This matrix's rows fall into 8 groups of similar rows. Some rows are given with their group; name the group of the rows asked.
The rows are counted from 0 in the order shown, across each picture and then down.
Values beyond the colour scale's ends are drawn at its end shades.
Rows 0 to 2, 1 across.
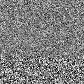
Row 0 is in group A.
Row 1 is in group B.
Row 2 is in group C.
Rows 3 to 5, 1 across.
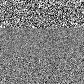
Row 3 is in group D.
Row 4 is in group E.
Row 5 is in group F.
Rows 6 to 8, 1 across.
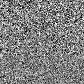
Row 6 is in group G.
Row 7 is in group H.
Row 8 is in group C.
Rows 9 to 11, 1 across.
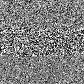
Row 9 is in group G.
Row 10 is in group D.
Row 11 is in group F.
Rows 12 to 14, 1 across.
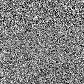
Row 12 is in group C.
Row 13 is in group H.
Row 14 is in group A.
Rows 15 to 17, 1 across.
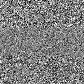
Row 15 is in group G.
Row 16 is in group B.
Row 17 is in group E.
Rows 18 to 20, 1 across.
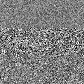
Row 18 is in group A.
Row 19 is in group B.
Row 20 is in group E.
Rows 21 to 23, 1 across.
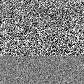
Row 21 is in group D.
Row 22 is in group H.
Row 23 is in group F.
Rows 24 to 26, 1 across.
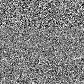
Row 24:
F
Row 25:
C
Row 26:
D
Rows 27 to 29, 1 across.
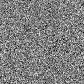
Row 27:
F
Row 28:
H
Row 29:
C
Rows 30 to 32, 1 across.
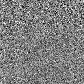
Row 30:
C
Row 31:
A
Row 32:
A
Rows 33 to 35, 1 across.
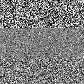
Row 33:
C
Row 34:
F
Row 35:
C
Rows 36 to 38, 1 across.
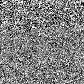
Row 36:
D
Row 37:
D
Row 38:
G
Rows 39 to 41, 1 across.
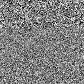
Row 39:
G
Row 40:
G
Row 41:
C
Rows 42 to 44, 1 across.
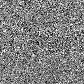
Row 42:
G
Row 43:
D
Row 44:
F
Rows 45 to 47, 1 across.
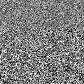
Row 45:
B
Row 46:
B
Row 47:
E
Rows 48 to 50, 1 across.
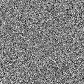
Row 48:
B
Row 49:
C
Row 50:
A
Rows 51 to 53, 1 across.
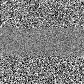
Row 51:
D
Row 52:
G
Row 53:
C
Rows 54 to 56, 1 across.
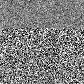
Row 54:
G
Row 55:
F
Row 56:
C
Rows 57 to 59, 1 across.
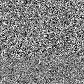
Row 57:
H
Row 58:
B
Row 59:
D
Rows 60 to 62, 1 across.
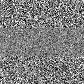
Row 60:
C
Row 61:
F
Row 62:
A
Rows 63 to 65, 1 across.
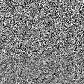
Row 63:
C
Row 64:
B
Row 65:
B
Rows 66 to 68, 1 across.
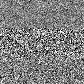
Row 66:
G
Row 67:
G
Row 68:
D
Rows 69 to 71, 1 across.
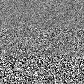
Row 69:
B
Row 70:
B
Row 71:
C
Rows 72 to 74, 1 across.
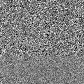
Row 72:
E
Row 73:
B
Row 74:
A
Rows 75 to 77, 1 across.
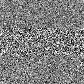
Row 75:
C
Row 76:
G
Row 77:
F
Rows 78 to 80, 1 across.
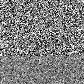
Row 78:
C
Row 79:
A
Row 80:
D
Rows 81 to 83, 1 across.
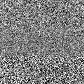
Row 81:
H
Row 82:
D
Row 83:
A
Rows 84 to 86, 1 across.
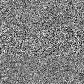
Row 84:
B
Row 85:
B
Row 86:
E
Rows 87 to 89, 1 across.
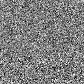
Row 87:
C
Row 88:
E
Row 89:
G
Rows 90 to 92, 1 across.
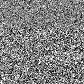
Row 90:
G
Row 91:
G
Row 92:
D
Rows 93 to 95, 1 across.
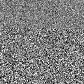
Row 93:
C
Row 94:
E
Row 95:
C
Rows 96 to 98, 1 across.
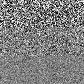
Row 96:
A
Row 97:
H
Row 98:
H
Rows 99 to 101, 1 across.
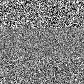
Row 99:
H
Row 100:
C
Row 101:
A
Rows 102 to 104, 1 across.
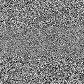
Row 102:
A
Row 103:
H
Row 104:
E
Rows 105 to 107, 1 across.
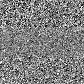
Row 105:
F
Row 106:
D
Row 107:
G
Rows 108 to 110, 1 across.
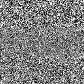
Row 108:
G
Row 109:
D
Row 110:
D
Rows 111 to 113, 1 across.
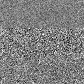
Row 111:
A
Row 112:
G
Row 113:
D
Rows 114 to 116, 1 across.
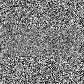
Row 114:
E
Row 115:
E
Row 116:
F
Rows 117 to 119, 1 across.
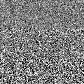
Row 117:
C
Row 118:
D
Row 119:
C
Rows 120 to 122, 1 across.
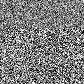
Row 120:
C
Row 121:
F
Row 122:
D
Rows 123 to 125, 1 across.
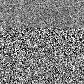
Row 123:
A
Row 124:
C
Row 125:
C
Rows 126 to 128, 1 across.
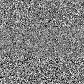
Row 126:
F
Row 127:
C
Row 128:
A
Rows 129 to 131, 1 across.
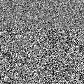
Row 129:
C
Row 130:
E
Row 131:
E
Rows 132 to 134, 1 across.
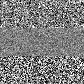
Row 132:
D
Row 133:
D
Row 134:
F
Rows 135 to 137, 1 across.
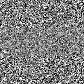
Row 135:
B
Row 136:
H
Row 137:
B
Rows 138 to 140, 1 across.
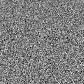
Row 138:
C
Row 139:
E
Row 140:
F
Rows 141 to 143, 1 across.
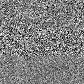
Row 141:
B
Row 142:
G
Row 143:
A
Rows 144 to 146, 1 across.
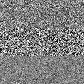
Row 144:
A
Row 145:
H
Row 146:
B
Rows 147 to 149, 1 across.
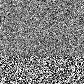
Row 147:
E
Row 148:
A
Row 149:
B
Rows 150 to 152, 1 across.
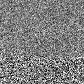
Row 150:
E
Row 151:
A
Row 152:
A
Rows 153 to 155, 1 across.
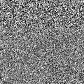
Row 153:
C
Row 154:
A
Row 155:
E
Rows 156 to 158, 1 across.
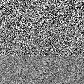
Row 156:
B
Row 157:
F
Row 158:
B
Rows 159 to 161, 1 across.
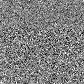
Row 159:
G
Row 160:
F
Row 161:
H
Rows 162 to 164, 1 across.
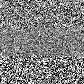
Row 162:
G
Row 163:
D
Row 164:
B
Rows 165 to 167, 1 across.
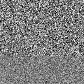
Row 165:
C
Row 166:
E
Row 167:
F
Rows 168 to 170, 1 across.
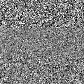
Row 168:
B
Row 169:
B
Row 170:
E
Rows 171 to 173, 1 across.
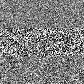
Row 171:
C
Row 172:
G
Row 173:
E
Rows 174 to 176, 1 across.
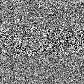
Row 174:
D
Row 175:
B
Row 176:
C
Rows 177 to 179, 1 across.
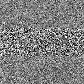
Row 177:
B
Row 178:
A
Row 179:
A
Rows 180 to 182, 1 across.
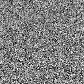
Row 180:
G
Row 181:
C
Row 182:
G
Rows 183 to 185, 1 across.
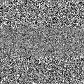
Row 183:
H
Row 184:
C
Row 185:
D
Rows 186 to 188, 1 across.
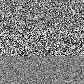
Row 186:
C
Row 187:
G
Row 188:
G
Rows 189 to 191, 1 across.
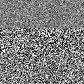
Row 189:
F
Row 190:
D
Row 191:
F
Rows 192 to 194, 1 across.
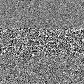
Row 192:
F
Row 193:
D
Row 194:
F
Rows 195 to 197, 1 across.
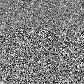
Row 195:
F
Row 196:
F
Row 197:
F
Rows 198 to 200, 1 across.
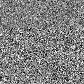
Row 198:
E
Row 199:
G
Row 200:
H
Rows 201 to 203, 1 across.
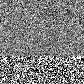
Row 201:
E
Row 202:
F
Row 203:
D
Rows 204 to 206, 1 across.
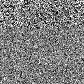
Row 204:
A
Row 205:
C
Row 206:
D
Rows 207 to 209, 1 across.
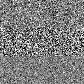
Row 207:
E
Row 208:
C
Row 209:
C
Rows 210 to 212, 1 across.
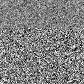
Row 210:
H
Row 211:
G
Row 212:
H
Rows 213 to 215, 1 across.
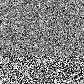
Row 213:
H
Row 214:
C
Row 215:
G
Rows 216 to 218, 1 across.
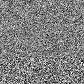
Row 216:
G
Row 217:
B
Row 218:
F
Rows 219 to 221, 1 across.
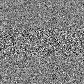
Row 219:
H
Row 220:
C
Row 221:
H
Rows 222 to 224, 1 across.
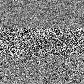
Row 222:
E
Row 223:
A
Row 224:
H
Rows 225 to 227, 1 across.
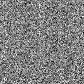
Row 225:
H
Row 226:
H
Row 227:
B
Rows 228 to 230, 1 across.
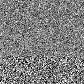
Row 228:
F
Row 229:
G
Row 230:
F
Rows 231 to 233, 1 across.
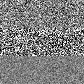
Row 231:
H
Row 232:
D
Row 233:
E
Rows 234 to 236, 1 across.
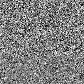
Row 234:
F
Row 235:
G
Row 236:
E
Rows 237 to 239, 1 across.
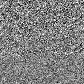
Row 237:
G
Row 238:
G
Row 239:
B
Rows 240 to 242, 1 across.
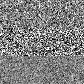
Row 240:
H
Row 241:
G
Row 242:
E
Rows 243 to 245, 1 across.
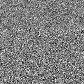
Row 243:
E
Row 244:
D
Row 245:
C
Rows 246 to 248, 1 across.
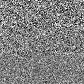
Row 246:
G
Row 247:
G
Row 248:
F
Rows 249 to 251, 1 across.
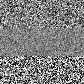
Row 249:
E
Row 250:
G
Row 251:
H
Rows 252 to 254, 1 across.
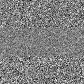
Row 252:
F
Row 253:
F
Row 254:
G
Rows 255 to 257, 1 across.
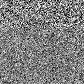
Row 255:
G
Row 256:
B
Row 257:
E
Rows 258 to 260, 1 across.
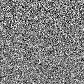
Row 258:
C
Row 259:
C
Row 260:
D
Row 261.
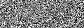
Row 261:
B
